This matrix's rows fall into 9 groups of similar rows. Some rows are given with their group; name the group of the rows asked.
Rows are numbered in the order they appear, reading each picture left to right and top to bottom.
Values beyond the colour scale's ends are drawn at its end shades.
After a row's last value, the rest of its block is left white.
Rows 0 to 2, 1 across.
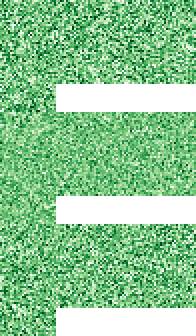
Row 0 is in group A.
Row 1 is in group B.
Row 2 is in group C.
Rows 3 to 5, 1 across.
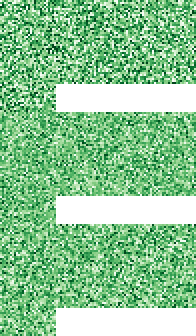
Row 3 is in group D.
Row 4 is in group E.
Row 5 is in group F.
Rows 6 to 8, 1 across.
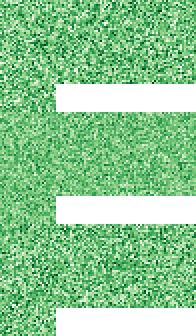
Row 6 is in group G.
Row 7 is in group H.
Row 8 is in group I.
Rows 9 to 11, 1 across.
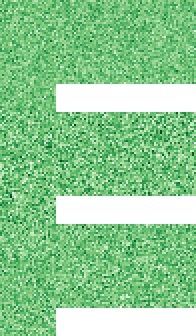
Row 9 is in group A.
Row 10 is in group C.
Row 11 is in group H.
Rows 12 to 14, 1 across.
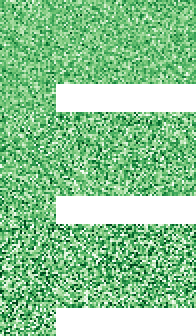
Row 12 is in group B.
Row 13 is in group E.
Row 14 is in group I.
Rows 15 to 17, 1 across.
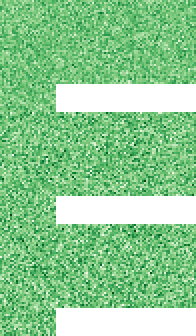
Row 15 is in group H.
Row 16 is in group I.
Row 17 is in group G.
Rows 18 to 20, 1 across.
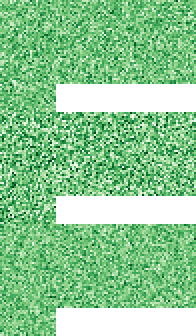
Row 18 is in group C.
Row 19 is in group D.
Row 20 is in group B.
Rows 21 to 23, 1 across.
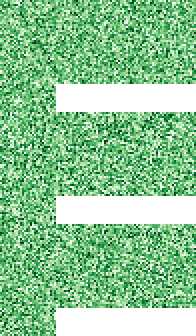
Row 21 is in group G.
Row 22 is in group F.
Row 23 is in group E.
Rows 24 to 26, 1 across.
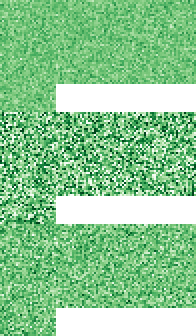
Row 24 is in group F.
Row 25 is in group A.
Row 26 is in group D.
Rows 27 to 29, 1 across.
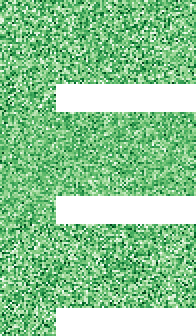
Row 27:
D
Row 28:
A
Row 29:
I
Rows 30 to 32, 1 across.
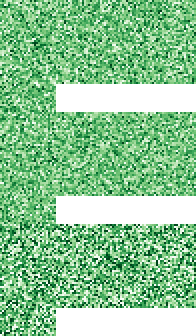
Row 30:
G
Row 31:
D
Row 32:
I
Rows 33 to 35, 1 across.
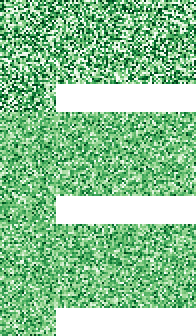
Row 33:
E
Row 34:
C
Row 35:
F
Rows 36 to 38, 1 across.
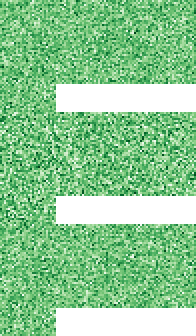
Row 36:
I
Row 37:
D
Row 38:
I
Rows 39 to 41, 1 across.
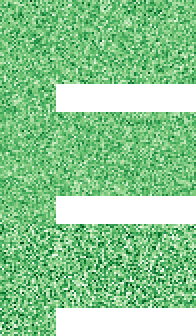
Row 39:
G
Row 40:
E
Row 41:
E
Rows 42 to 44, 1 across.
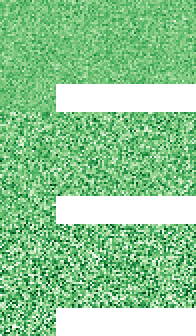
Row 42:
I
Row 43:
B
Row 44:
I
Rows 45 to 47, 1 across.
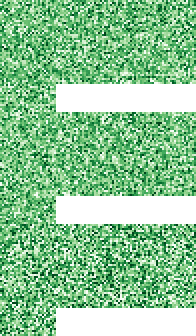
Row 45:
H
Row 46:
G
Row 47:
I
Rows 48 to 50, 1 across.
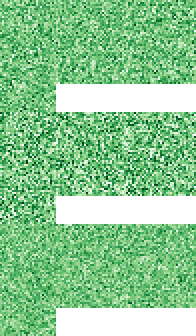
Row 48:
C
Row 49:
E
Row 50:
H
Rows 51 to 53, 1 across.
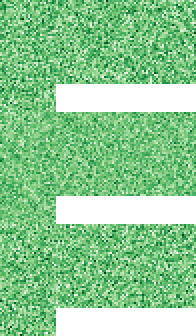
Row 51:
E
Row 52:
B
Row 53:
C
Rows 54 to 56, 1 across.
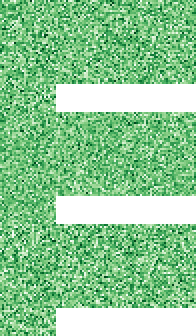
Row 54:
I
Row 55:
E
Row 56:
H
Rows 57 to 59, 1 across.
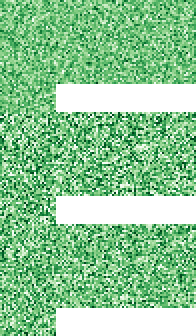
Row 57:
B
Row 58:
H
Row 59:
H
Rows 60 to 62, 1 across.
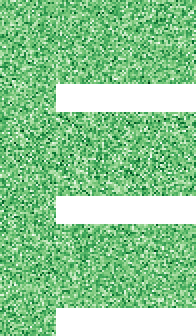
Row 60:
C
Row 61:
E
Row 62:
D
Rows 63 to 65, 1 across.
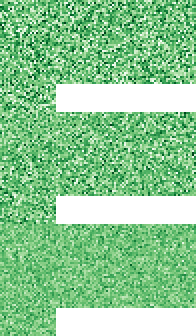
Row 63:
H
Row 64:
C
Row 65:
H
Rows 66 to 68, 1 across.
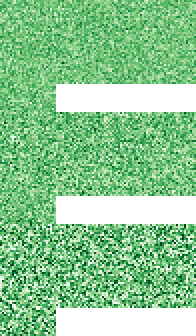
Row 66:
D
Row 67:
A
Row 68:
C
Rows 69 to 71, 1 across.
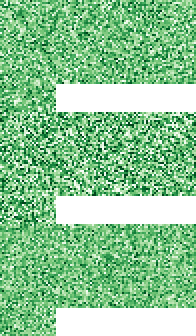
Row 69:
G
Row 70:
E
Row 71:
I
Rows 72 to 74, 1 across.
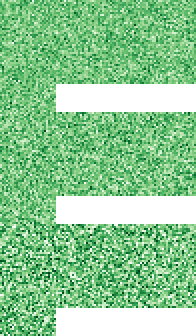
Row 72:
I
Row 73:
F
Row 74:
D
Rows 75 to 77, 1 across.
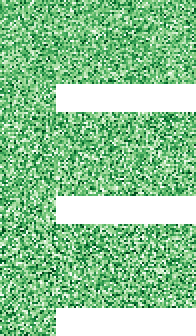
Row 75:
I
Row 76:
F
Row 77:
D
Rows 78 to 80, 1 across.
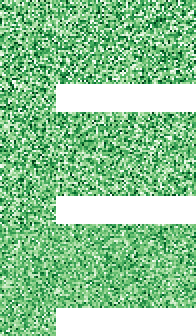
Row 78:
C
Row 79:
F
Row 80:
I
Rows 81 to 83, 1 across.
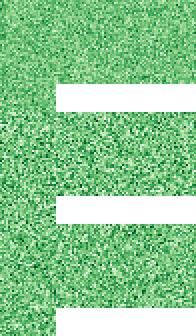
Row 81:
E
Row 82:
B
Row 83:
G
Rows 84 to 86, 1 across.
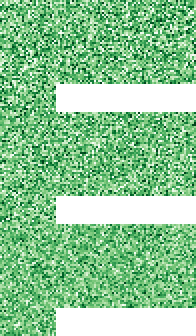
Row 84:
C
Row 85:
I
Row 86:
G
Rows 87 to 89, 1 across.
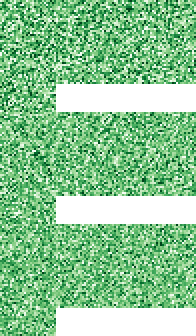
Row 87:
D
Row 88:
G
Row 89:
C
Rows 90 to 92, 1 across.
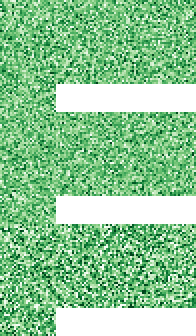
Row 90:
B
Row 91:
C
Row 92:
G
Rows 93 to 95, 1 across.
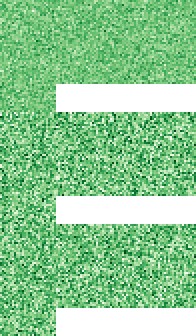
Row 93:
D
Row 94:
F
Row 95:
F
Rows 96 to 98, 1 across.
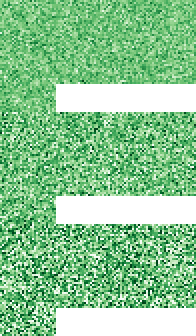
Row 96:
G
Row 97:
A
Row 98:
I
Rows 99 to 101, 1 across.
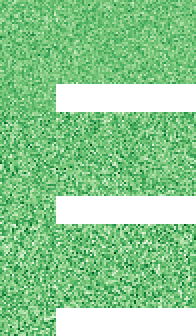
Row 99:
D
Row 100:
A
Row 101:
B
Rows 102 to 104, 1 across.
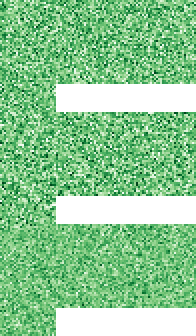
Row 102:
E
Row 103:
B
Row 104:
G
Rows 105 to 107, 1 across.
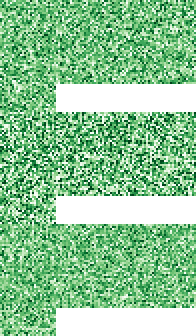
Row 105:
C
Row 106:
F
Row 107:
H
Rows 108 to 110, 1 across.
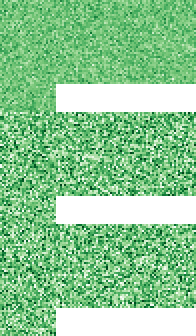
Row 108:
A
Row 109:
F
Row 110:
H
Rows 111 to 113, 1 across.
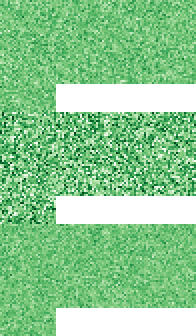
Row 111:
G
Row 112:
A
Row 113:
A
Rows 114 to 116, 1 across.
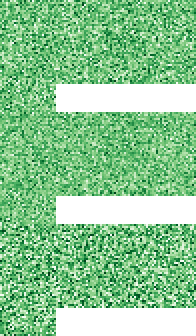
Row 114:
I
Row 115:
I
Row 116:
D
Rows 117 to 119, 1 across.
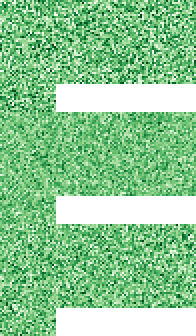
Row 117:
D
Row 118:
G
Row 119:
C
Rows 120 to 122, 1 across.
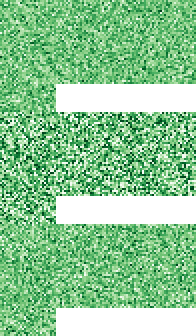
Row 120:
G
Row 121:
H
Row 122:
H
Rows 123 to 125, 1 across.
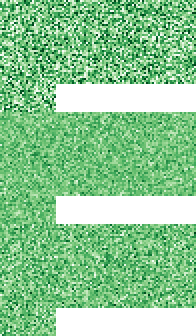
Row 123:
I
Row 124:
G
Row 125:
I
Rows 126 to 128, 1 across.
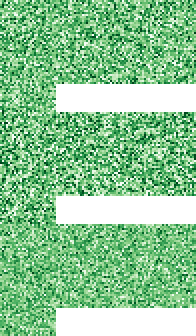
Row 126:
F
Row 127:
A
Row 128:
H
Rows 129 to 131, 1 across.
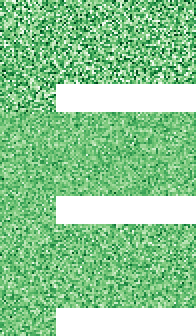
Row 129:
B
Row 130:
I
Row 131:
B
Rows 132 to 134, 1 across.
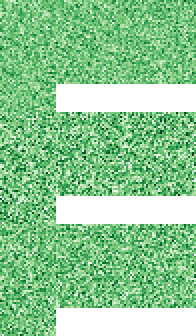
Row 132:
B
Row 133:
C
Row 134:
C
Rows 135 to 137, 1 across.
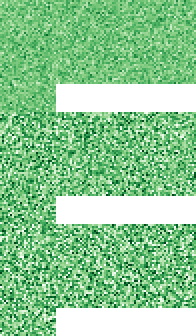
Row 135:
C
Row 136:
D
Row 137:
B
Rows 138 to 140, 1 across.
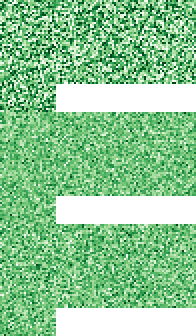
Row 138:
D
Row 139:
B
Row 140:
D
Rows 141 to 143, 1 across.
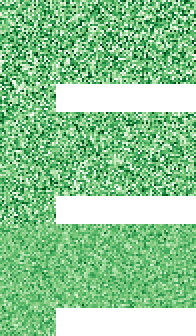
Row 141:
C
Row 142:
E
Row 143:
G
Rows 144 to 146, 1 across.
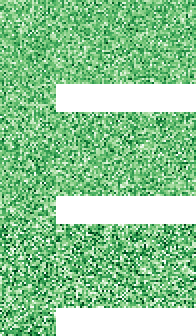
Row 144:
H
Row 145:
H
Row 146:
A
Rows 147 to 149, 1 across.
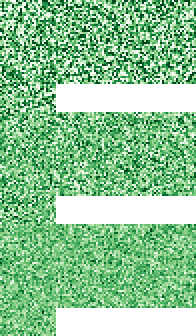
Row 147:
B
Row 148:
E
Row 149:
F
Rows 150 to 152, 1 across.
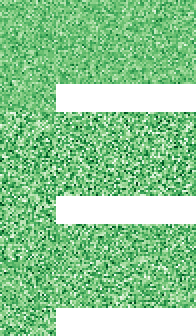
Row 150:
C
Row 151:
B
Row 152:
H
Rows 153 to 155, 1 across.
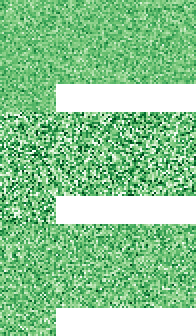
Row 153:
E
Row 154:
G
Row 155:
H
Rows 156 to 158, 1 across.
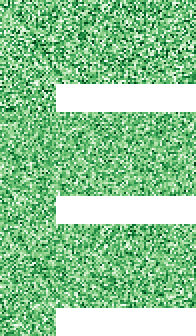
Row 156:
G
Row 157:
C
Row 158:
G
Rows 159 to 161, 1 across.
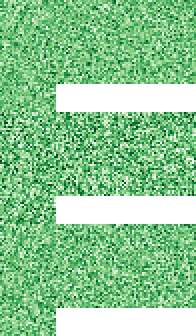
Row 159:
B
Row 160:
A
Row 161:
B
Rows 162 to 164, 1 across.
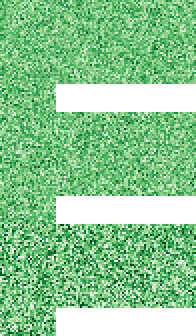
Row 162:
E
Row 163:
D
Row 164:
A
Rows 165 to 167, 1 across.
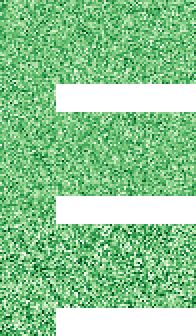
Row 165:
E
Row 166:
G
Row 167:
G
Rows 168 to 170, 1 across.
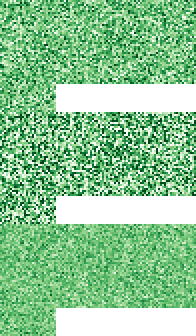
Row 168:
I
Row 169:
I
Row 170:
E
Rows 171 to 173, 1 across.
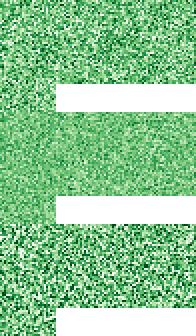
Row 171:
I
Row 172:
E
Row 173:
B
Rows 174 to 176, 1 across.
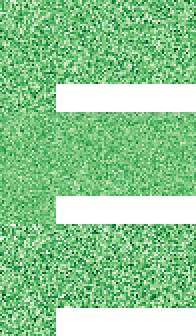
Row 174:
B
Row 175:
E
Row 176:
B
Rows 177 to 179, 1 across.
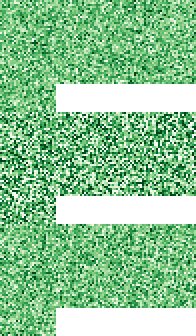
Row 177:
G
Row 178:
C
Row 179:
F
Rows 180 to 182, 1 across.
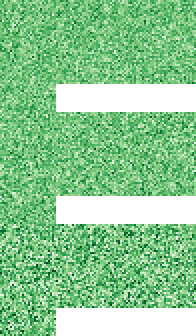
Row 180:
A
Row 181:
C
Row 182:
D
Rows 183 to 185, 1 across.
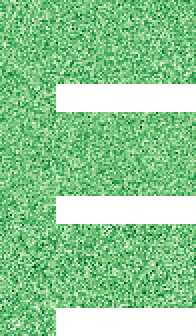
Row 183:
B
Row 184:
D
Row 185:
G
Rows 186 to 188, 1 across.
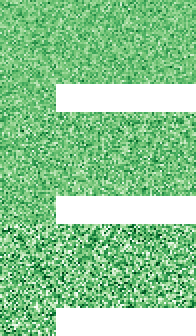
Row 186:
G
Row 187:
E
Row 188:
G
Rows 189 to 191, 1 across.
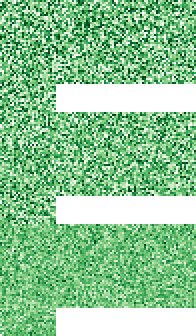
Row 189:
D
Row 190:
H
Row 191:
A
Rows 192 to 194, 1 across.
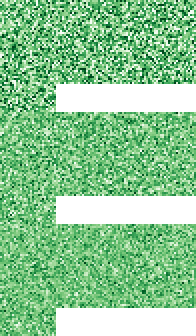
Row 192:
C
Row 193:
D
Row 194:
G
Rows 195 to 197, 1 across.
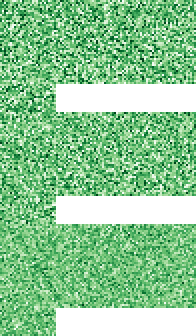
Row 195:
A
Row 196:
B
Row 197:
G
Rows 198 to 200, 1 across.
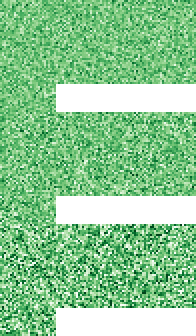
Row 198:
B
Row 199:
E
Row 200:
G
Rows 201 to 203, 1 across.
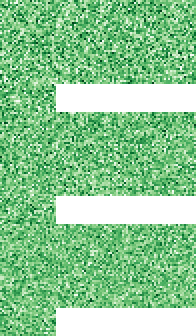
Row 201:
G
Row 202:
A
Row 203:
C
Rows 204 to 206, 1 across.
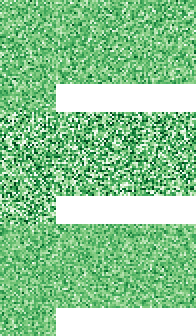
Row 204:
C
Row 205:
H
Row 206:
E
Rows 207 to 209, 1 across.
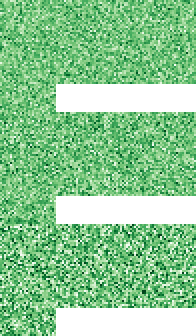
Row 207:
B
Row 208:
A
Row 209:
G
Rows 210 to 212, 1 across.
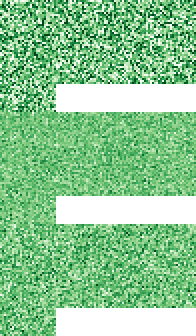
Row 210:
F
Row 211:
I
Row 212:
D
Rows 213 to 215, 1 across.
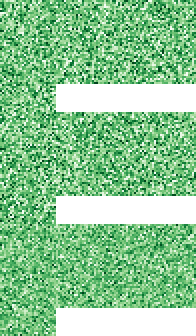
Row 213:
B
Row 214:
D
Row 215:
C
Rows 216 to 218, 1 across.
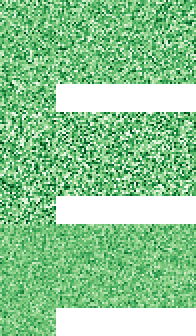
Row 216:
C
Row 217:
B
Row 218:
F
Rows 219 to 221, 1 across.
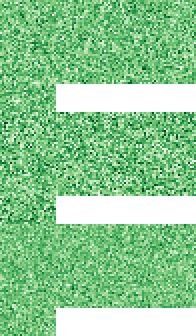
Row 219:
G
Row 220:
A
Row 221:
C
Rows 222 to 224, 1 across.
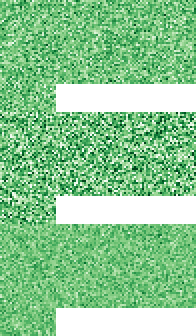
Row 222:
I
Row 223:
C
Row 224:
G
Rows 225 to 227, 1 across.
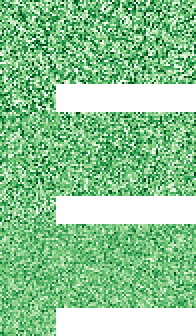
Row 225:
G
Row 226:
I
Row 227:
F
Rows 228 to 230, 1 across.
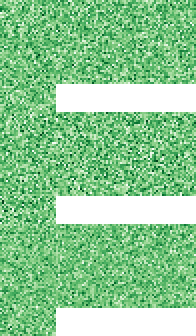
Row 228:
H
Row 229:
E
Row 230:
C
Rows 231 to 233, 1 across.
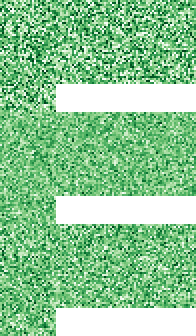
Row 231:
H
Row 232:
G
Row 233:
H
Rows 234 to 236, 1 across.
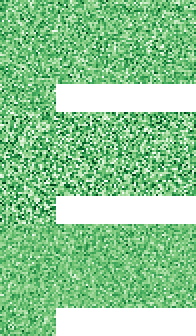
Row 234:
E
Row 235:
B
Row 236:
D
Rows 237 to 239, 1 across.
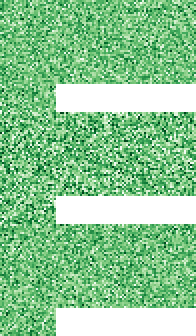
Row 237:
E
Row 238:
A
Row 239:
A
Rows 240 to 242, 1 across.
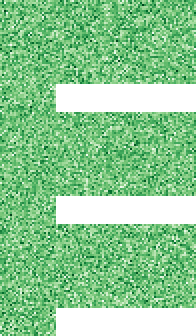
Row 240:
A
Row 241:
I
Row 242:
E
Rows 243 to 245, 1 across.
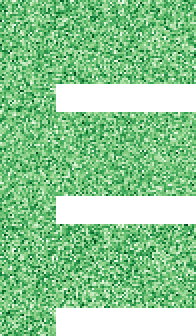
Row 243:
A
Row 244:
D
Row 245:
A
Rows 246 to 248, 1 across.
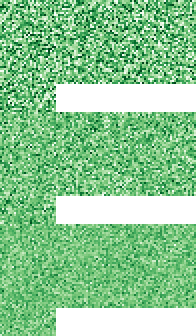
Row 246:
D
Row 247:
A
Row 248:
I
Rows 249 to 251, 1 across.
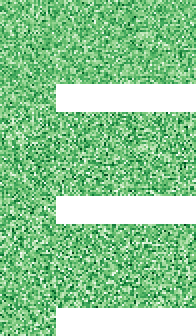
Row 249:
H
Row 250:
H
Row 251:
B
